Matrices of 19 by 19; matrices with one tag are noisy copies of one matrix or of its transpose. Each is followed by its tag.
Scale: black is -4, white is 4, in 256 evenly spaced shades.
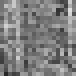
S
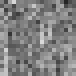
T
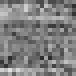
S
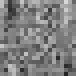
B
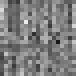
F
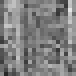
S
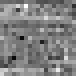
S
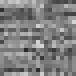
F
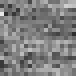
T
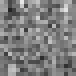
B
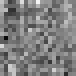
B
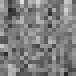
B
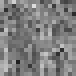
T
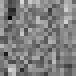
B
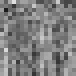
T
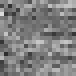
T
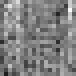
S
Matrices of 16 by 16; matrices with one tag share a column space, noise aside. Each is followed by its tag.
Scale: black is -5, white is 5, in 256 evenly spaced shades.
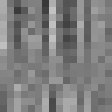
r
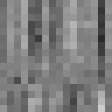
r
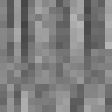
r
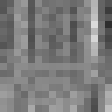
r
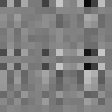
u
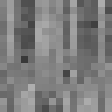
r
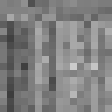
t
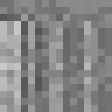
t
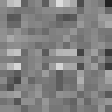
u
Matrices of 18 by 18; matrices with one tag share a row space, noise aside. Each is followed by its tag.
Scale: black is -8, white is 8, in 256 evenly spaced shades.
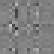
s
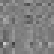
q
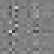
s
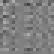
q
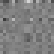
q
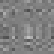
q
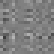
q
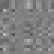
q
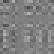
q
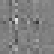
s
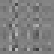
s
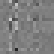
s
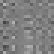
q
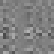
q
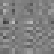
q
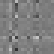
s
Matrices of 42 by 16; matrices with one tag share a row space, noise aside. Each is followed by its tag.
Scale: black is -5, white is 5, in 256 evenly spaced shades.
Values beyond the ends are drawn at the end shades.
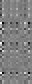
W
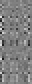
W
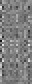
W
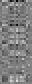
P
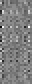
W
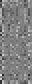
W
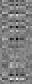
P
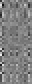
W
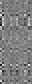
W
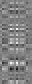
P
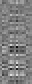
P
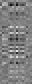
P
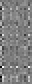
W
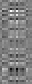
P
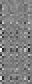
W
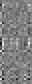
W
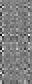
W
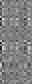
W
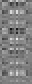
P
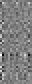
W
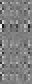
W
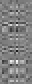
P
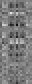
P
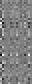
W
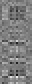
P
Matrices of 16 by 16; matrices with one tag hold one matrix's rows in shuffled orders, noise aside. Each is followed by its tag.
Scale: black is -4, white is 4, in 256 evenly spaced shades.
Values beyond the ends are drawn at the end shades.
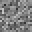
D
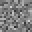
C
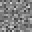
C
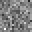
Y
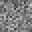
C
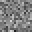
C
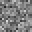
D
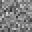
D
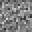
D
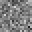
Y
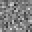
C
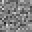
D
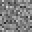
D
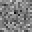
C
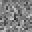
C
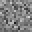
C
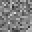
Y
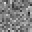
Y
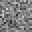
D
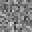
C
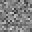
C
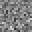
C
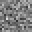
D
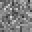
Y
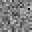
Y
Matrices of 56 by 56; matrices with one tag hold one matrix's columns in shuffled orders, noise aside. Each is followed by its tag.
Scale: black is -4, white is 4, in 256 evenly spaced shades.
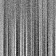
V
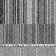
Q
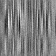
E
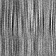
E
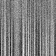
V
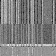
Q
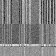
Q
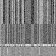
Q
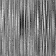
E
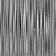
E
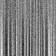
V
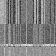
Q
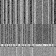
Q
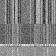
Q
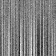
V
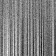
V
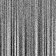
V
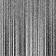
V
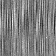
E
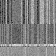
Q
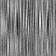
E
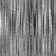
E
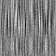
E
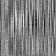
E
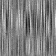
E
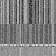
Q
